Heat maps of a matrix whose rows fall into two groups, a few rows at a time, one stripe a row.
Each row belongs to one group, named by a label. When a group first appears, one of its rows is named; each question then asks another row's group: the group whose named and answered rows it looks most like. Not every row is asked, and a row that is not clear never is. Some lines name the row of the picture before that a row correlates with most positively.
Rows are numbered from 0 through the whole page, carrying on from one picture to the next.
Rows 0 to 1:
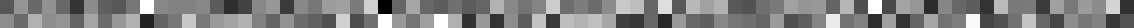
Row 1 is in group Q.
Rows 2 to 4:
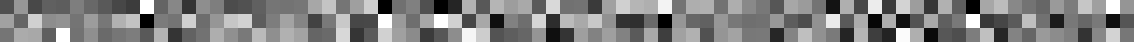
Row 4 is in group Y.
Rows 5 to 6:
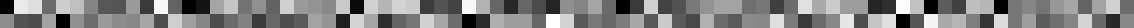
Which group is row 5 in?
Y
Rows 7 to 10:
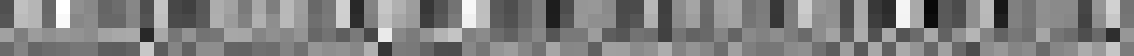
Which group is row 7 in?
Y
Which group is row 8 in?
Y
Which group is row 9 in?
Q
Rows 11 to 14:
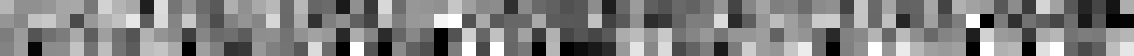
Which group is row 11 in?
Q
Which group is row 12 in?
Q
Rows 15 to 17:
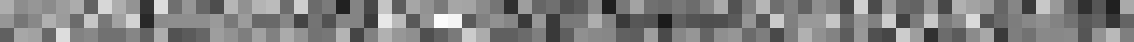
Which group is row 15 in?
Q
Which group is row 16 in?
Q
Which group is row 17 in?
Y
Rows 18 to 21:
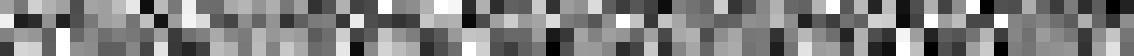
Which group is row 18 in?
Q
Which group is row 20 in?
Y
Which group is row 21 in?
Y
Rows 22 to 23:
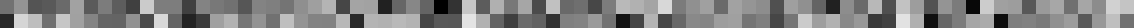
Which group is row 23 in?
Y
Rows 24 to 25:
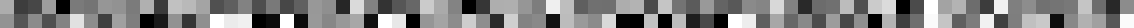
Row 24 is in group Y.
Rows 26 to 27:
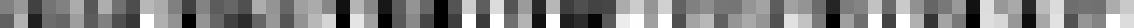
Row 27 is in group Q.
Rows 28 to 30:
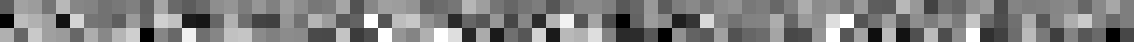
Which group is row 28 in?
Y
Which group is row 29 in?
Y
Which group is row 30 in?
Q
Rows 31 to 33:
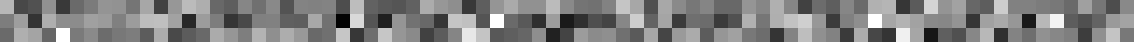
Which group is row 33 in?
Y
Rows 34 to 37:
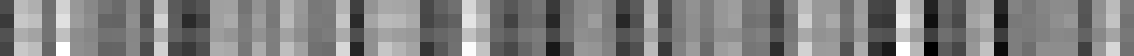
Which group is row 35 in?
Y
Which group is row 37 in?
Y
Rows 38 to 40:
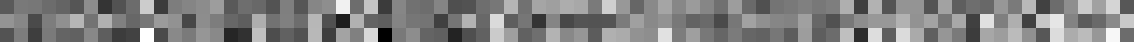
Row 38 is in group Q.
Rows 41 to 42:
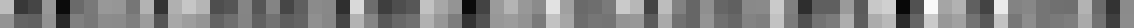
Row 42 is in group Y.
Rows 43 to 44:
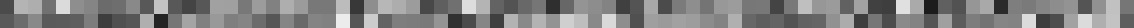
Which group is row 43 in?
Y
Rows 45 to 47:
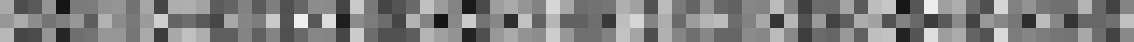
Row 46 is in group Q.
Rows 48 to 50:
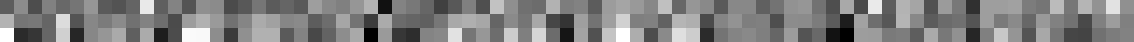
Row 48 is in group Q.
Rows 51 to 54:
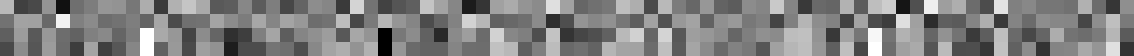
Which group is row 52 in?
Y
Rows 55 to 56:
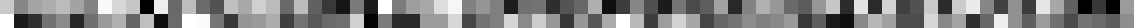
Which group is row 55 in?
Q
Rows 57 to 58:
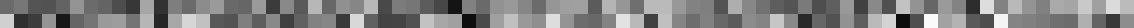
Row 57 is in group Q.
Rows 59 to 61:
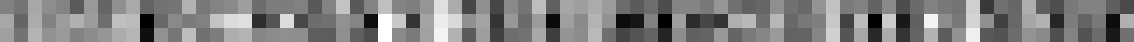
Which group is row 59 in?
Q
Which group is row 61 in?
Q
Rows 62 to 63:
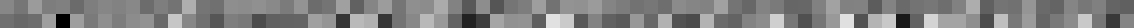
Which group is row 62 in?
Q
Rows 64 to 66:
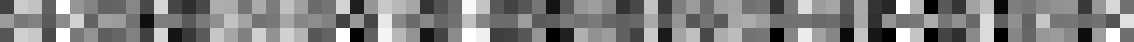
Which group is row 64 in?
Y
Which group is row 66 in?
Y
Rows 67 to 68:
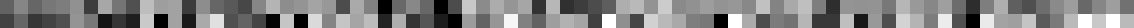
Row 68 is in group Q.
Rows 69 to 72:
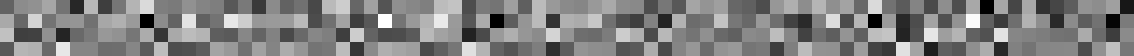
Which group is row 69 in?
Q
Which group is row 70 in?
Q
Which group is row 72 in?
Y
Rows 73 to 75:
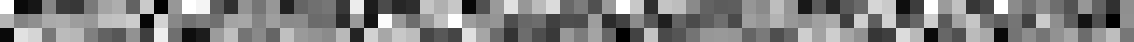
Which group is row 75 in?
Y
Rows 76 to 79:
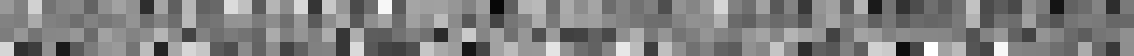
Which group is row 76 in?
Q
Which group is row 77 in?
Q
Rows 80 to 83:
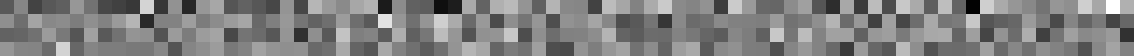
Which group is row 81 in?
Q
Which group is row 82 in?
Q
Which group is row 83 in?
Y
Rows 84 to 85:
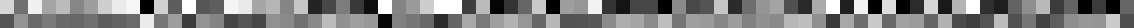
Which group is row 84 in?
Q
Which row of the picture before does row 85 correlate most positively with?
80
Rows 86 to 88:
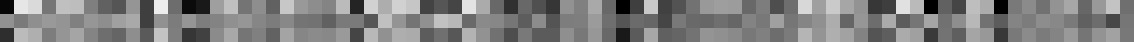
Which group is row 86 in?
Y
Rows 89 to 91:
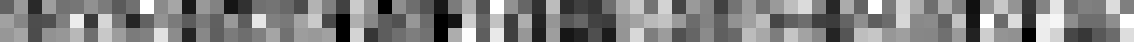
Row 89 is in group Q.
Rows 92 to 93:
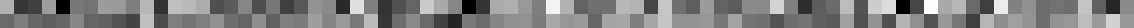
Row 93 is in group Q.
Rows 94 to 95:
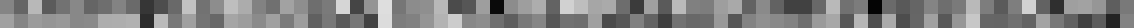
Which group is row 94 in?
Q
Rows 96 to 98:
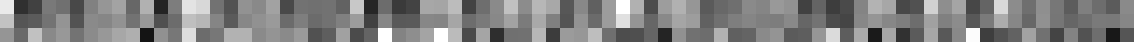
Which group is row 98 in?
Q
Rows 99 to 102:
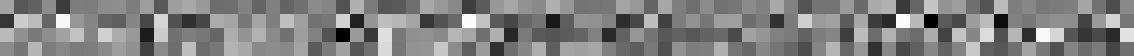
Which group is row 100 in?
Y
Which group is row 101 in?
Q
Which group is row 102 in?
Q
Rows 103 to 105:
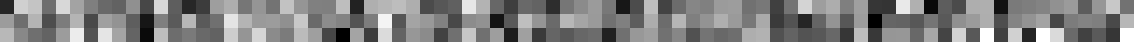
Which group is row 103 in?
Y
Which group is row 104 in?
Q
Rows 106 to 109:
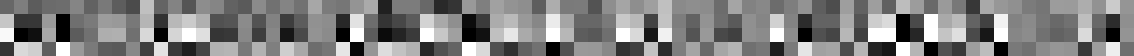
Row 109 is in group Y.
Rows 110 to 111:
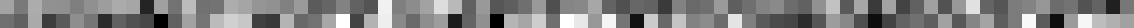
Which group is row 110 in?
Q
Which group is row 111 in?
Q
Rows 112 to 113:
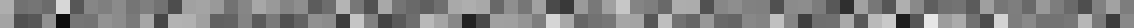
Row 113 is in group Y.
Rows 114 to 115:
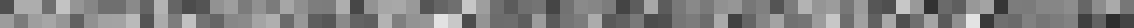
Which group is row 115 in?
Q
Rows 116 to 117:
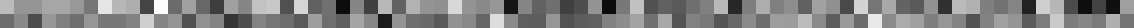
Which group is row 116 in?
Q
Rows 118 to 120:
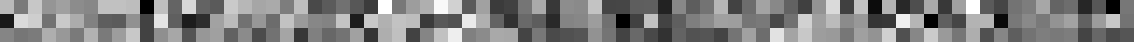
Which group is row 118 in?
Q
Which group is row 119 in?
Y
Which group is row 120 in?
Q
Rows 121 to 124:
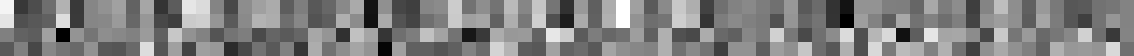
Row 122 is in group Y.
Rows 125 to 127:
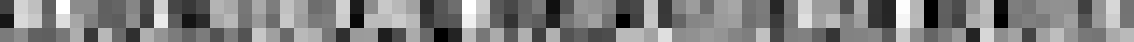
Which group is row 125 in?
Y
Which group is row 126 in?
Y
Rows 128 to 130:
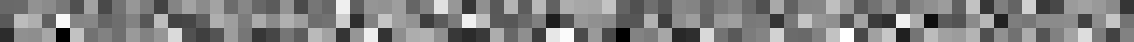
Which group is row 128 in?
Q
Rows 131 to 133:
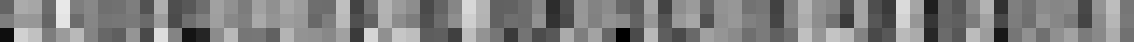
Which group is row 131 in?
Y
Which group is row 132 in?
Y
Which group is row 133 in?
Y
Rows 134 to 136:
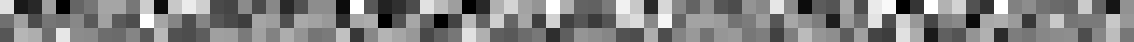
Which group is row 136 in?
Y
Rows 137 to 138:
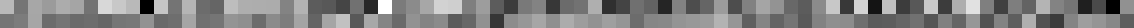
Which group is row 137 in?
Q
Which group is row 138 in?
Q
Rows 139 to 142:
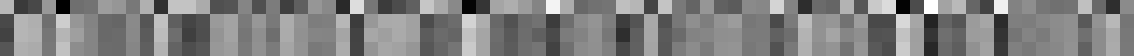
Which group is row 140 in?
Y
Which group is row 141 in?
Y
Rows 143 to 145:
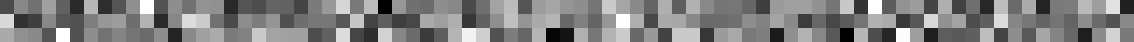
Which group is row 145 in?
Y
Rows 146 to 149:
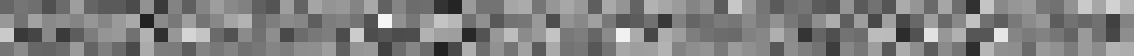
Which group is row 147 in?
Q
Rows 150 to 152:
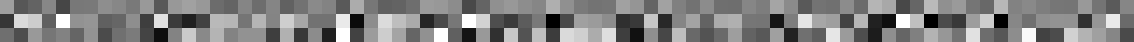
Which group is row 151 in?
Y
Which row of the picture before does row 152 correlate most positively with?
147
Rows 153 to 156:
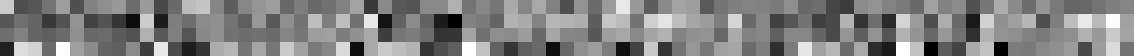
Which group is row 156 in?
Y
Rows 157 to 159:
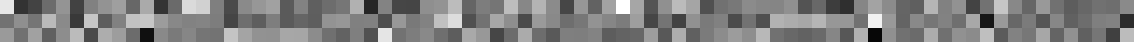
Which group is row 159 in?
Q
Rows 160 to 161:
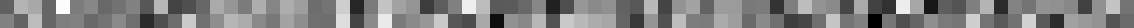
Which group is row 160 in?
Y
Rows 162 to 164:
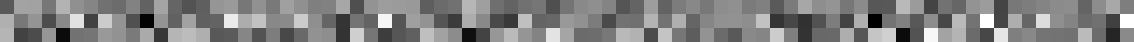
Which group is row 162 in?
Y
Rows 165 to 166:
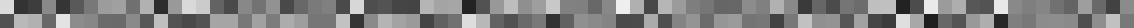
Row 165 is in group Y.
